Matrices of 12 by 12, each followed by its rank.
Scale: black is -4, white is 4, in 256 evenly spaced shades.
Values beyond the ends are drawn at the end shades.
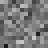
full rank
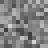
full rank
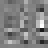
two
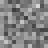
full rank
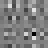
two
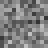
full rank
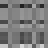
one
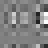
one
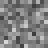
full rank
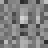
two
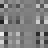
one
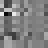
two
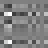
one
